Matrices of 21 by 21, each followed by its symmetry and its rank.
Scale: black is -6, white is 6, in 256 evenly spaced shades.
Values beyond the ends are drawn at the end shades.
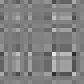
symmetric, rank one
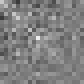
symmetric, rank three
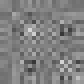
symmetric, rank three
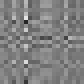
neither, rank two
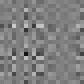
neither, rank two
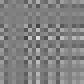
symmetric, rank one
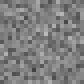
neither, full rank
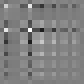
symmetric, rank one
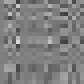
neither, rank two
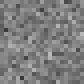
neither, full rank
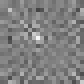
symmetric, rank three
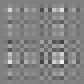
symmetric, rank one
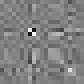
symmetric, rank three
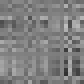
neither, rank two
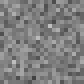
neither, full rank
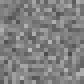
neither, full rank
